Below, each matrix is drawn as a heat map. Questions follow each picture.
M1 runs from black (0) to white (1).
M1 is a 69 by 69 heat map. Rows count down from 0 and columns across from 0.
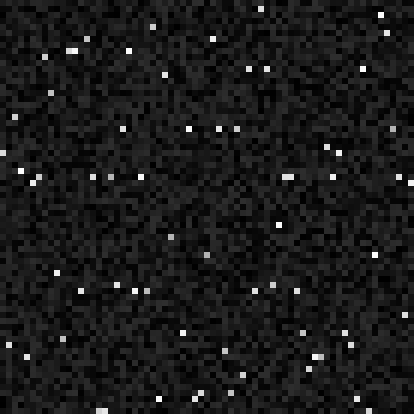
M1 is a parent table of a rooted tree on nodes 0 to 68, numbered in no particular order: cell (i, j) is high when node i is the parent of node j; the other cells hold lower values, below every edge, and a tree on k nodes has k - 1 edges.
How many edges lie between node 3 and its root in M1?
6
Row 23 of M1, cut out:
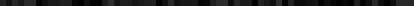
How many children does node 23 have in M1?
0
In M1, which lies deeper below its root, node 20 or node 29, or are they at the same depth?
node 20
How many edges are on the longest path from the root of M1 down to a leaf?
6
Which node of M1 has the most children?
29
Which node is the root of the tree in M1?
29
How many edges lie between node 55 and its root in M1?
1
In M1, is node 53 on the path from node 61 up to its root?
no
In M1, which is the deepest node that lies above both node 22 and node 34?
48
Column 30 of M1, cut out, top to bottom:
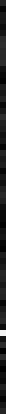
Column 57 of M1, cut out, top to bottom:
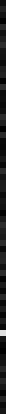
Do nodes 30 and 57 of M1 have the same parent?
yes
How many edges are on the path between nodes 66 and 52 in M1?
2
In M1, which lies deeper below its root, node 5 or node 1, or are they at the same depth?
the same depth
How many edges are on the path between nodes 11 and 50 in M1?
5
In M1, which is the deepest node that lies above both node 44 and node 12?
8
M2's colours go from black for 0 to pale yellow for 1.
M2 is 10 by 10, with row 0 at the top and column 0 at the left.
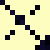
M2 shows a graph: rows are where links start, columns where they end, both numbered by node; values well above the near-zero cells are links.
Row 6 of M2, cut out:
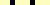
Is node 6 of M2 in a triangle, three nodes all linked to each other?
yes
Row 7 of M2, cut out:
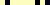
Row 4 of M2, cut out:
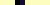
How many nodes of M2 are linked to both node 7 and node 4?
5
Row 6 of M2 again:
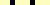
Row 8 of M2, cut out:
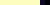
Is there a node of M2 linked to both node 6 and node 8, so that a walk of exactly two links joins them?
yes
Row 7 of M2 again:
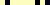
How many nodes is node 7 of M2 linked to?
7
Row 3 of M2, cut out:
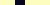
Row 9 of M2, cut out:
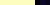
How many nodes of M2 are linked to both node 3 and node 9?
5
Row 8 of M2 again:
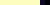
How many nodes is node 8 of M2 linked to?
8
